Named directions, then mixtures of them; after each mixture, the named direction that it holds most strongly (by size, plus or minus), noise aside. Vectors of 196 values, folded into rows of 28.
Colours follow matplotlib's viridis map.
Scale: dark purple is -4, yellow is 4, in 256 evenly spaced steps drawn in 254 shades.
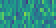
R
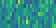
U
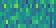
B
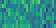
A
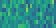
A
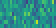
R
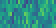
U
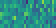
R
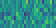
R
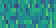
B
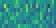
B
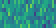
A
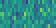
R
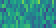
A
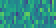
R
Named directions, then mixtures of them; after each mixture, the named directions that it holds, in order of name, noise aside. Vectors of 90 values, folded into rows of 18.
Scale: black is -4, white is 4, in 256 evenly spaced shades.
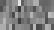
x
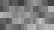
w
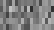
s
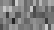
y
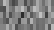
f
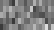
w, y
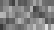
w, y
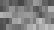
w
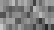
w, y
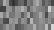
f, w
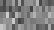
x, y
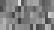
x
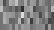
f, s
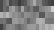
w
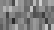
y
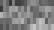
s, w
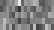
x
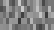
f, x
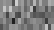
y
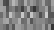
f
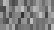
f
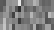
x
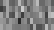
f, x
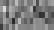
f, y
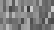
s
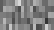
x, y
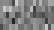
y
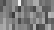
x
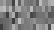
x, y
